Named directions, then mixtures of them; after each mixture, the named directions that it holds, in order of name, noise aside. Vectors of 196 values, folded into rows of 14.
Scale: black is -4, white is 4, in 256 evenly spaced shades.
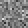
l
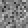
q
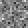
l, q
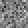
q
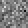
q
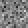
q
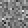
l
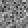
q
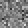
l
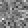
l, q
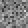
q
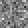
l, q
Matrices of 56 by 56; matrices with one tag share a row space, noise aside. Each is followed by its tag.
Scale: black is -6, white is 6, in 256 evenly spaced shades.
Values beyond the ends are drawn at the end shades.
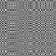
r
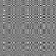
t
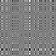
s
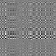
r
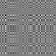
r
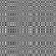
r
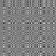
t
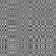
r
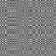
r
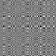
t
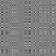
s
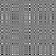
s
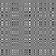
s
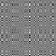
s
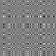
t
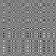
t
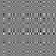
t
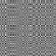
r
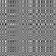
r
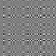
t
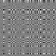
t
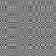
r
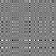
s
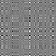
s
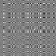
t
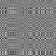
r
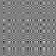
t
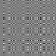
t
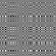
r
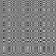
t
